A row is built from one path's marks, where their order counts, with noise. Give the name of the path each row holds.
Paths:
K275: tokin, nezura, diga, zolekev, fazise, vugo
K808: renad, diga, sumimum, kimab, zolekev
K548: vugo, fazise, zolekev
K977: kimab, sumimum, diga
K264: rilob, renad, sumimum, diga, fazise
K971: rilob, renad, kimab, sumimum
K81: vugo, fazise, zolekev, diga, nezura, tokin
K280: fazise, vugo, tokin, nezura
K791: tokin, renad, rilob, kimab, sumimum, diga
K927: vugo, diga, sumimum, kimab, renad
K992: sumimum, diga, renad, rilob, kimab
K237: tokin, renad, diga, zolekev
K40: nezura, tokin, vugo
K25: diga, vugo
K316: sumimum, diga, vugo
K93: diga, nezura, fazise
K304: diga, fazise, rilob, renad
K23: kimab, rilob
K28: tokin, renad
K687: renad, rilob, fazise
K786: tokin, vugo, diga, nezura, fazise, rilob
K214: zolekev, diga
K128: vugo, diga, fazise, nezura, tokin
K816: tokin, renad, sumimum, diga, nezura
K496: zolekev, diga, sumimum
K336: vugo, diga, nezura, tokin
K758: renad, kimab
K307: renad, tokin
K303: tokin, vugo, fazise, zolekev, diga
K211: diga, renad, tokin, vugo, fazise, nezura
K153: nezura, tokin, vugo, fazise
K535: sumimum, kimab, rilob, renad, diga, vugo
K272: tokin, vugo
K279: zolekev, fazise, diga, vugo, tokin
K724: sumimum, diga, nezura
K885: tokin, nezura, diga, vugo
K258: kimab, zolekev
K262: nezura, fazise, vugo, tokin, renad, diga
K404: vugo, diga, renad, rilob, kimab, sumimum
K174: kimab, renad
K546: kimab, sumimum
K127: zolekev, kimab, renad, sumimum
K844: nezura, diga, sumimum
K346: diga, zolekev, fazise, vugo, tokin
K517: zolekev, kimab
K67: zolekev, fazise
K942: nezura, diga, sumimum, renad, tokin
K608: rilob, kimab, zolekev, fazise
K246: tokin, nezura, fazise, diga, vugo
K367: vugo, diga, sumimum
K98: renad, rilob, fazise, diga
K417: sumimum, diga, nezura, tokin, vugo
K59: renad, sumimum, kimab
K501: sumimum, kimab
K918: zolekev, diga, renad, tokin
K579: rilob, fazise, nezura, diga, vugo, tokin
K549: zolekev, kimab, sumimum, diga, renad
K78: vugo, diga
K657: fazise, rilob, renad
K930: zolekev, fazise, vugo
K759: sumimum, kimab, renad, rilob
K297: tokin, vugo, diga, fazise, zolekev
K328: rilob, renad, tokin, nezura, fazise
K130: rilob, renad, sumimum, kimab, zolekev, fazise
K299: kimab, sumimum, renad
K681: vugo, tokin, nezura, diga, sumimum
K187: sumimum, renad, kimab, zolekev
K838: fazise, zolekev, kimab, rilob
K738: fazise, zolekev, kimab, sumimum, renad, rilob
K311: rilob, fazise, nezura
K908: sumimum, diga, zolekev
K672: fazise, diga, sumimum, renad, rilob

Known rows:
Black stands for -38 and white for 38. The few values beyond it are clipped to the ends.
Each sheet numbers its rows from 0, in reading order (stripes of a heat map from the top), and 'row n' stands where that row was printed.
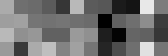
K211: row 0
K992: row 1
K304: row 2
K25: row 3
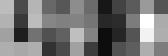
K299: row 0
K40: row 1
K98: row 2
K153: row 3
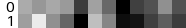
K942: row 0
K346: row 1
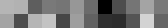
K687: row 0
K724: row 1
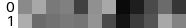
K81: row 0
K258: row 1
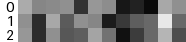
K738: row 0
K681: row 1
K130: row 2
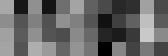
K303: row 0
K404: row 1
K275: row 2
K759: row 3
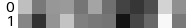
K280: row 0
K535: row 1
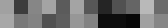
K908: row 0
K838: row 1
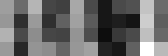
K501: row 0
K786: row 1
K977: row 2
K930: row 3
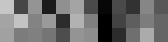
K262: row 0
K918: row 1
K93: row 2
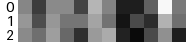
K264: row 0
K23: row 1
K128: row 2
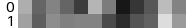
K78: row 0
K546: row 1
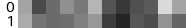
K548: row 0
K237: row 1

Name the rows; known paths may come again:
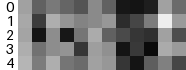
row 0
K808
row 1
K272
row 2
K303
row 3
K738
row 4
K657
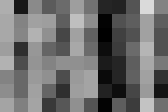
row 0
K214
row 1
K307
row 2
K942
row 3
K130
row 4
K174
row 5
K336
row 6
K128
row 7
K59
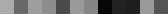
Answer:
K672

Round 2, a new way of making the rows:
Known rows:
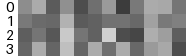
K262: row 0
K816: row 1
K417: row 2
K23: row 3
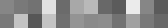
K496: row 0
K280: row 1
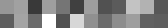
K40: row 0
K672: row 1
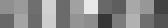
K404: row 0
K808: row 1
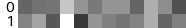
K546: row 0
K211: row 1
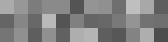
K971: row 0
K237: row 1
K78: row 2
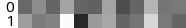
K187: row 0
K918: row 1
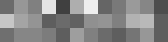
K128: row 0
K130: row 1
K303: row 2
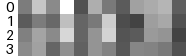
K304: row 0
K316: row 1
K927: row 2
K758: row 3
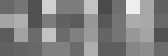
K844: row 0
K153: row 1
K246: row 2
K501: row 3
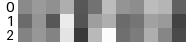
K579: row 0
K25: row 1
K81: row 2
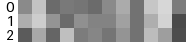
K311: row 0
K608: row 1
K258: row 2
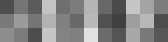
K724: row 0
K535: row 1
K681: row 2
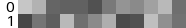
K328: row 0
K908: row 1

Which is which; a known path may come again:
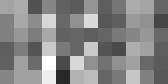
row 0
K153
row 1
K927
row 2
K28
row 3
K417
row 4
K672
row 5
K279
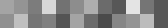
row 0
K127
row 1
K98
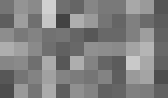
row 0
K299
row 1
K786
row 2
K791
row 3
K264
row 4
K214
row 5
K977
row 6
K297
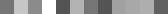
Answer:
K304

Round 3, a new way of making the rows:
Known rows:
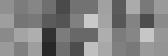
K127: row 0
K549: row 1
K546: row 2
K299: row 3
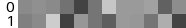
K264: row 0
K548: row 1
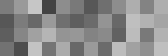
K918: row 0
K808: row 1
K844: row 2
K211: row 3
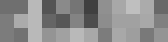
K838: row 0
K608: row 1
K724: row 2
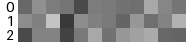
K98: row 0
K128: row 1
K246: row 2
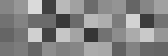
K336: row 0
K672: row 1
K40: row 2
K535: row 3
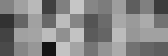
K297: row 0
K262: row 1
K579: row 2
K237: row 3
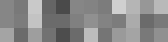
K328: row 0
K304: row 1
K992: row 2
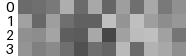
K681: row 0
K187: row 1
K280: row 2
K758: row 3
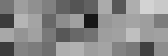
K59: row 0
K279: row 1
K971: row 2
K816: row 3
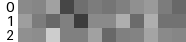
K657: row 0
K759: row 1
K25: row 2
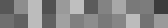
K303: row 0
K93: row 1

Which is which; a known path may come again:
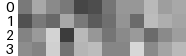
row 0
K130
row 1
K808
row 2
K336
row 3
K417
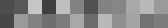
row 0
K153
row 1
K885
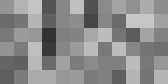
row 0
K272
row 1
K307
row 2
K977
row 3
K908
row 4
K93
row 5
K844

